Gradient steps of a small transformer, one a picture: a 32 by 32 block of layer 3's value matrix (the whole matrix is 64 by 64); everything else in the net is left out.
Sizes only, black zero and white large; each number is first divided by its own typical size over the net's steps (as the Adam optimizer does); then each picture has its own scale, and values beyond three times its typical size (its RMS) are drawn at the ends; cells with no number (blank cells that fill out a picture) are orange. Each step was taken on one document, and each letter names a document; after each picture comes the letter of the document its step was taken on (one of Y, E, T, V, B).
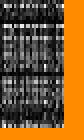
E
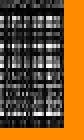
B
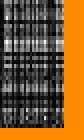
E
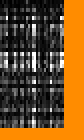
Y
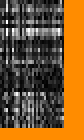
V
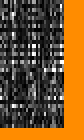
Y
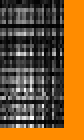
V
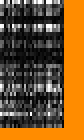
B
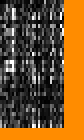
Y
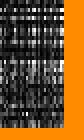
Y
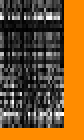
B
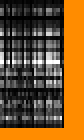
B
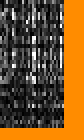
Y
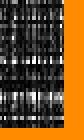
Y
